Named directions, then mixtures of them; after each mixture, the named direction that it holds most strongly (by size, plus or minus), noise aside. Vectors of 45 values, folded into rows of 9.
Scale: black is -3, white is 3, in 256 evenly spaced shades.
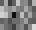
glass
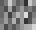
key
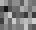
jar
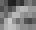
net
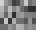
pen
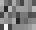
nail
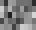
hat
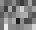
nail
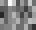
glass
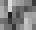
hat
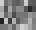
pen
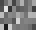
nail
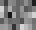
hat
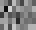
nail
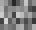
pen
